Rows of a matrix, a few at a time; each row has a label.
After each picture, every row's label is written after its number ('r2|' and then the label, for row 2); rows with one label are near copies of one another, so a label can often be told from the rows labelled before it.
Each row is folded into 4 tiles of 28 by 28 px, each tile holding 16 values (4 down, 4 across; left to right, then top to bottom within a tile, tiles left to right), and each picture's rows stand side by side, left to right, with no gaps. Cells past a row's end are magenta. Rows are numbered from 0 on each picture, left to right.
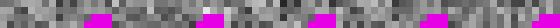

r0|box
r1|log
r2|box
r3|box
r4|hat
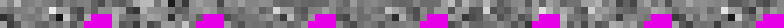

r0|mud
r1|box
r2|mud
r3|mud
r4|log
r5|box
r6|mud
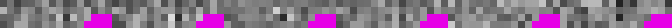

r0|hat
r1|hat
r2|mud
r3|hat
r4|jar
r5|box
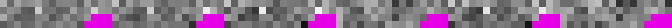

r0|log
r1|log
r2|log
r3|box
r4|log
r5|box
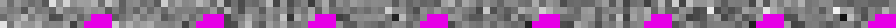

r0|jar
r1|jar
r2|hat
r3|mud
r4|log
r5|hat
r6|log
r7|mud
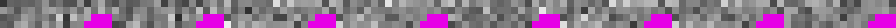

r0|hat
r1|hat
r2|jar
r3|jar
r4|log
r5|jar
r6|jar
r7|box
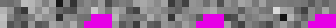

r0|box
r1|box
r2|mud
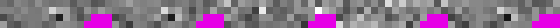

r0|mud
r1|mud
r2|log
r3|jar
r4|mud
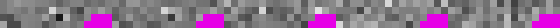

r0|mud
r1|mud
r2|log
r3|jar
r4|hat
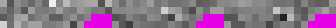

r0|jar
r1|mud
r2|mud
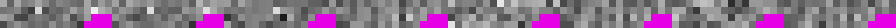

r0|log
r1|log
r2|mud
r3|hat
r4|jar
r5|hat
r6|box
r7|hat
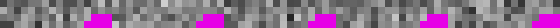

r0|hat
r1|jar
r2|hat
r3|hat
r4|box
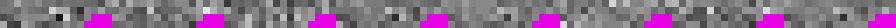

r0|mud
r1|log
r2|hat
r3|mud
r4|mud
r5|jar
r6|log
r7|mud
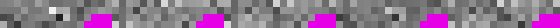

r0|mud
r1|jar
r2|jar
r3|mud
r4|jar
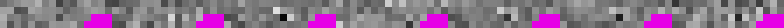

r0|box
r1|hat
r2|mud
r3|jar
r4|mud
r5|mud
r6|hat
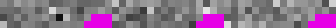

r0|mud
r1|log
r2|jar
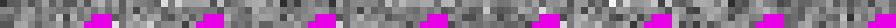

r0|hat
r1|jar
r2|box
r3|jar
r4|log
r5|jar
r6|box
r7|hat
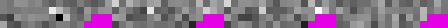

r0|mud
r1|log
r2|log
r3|hat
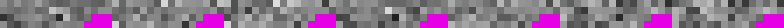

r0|mud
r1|jar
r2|jar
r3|mud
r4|jar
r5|box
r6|box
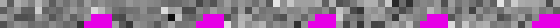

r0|log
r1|mud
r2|jar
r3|box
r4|jar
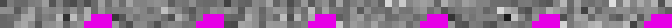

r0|hat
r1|mud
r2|hat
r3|jar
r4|mud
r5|jar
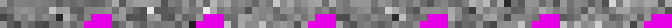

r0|mud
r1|log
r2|jar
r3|mud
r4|box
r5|jar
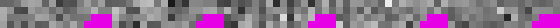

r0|box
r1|box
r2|hat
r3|jar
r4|mud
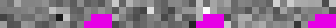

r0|mud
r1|log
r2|jar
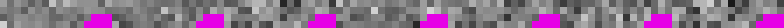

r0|jar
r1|mud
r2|box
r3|log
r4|box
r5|hat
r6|box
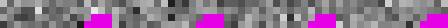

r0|log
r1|box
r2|hat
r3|jar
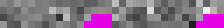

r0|mud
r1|log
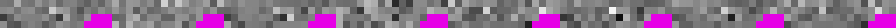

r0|mud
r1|jar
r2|mud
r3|box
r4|log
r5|mud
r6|mud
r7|log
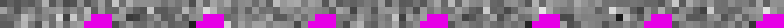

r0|hat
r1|log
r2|jar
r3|hat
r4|log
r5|mud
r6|log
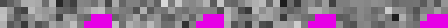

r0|box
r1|jar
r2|box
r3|mud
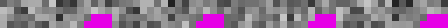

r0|box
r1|box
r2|hat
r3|box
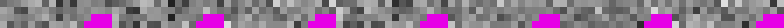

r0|box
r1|box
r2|jar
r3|box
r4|jar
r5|log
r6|jar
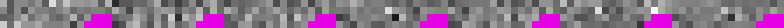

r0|jar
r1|hat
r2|hat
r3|mud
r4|hat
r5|log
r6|mud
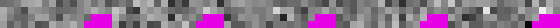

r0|box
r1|box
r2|mud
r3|hat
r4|log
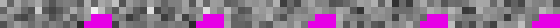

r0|log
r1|log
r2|box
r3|box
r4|box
